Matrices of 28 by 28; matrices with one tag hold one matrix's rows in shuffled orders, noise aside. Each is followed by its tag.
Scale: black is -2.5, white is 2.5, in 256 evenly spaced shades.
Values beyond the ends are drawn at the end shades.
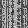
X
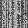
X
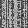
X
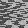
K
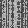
X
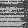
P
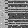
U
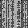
X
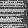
P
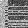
U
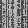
X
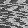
K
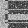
U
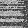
P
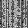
X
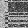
U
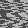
K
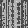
X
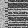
U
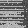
P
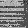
P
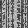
X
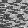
K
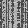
X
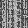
X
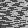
K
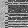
U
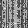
X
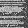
P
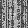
X
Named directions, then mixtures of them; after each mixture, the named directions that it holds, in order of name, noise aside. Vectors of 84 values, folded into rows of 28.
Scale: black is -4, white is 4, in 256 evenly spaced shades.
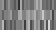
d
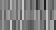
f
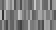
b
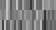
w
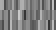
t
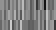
f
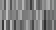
t, w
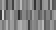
b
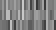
f, w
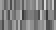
f, t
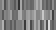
d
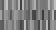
b, d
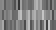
d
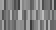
d, t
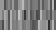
t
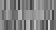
d, w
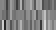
d, w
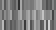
d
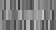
d, w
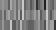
f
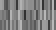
t, w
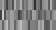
b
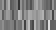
d, w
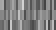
f, t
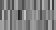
b, t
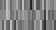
f, w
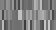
b, d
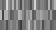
b, w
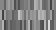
b, d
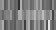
d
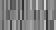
f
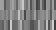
f, t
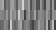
f, t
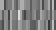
t
